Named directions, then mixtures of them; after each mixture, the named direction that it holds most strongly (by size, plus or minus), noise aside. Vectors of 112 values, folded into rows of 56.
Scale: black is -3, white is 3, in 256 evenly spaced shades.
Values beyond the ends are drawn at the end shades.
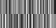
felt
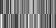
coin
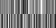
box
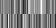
box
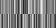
box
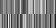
box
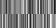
felt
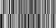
coin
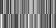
coin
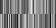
coin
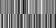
box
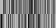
coin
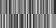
felt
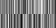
box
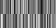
box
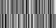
felt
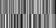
felt
